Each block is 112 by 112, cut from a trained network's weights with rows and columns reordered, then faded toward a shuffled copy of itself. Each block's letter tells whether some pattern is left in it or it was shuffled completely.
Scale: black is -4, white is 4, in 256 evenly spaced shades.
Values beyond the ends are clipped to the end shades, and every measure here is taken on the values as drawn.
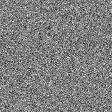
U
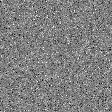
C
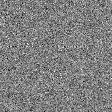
U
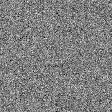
U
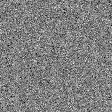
C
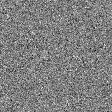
C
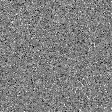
C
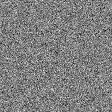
C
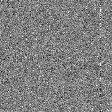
U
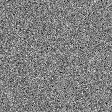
C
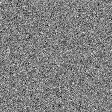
C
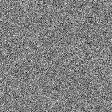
U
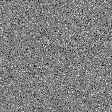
C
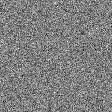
U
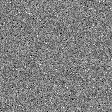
C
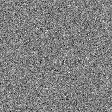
U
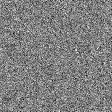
U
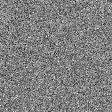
C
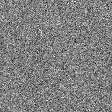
C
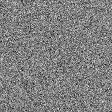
C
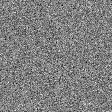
C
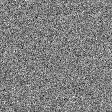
C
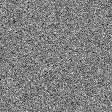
C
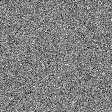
C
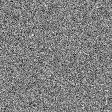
C
